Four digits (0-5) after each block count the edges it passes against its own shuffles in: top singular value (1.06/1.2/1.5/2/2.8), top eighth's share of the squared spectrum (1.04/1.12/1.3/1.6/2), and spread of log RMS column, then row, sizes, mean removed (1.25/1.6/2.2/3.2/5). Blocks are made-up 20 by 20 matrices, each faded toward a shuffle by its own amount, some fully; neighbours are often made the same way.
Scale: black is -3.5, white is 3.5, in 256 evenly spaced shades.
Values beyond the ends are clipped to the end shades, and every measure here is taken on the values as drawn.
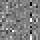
3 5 2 0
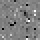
1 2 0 0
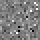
0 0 0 0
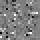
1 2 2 0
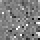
1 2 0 0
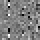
2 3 2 0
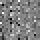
1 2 2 0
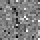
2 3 2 0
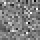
0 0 0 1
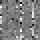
2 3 2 0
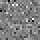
0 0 0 0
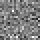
2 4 0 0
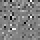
3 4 2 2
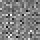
3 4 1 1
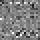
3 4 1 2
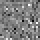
1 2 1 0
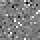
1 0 0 0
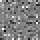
2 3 0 1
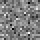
2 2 0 0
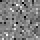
0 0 1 0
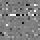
3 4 0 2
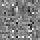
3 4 2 0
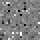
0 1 0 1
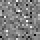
0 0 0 0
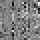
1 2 3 0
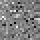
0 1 0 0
